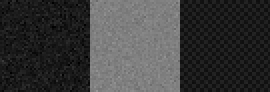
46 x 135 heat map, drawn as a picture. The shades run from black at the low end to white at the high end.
The table splits into one row of 3 panels. Panel 1,1: very low, fine-grained, faint in contrast. Panel 1,2: middling, fine-grained, faint in contrast. Panel 1,3: very low, checkered, faint in contrast.
